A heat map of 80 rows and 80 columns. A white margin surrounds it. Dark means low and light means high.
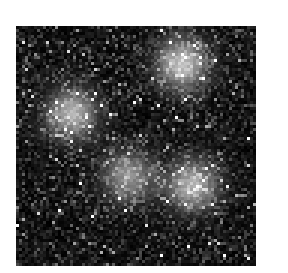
Overall the values sit about 20% of the way up the scale. Neither half mirrors the other. Most values sit low, with a long tail of high ones. There are four bumps. No row or column stands out.
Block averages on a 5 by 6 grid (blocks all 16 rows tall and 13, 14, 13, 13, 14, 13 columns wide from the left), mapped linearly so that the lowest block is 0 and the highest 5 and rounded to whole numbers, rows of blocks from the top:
0 0 0 2 4 0
1 4 1 1 2 0
1 2 2 1 1 0
0 1 3 3 5 1
0 0 0 0 0 0
